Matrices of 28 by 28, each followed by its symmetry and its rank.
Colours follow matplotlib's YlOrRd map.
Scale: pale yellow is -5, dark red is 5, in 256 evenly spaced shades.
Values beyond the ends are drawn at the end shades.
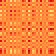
symmetric, rank one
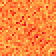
symmetric, full rank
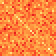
symmetric, full rank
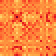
symmetric, rank three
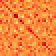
symmetric, rank five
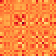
symmetric, rank three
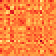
symmetric, rank three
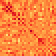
symmetric, rank five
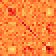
symmetric, rank five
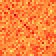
symmetric, full rank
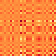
symmetric, rank one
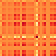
symmetric, rank one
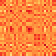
symmetric, rank three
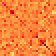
symmetric, rank five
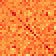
symmetric, rank five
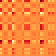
symmetric, rank one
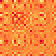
symmetric, rank three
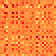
symmetric, rank three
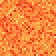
symmetric, full rank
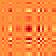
symmetric, rank one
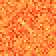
symmetric, full rank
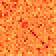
symmetric, full rank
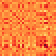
symmetric, rank three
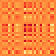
symmetric, rank one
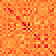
symmetric, rank five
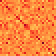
symmetric, rank five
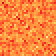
symmetric, full rank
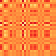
symmetric, rank one
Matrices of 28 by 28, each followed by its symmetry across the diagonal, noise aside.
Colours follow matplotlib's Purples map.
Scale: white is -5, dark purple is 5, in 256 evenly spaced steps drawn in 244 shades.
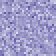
antisymmetric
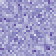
symmetric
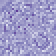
symmetric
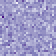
antisymmetric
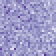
neither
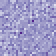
symmetric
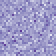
antisymmetric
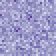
symmetric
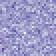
neither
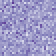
neither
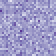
antisymmetric
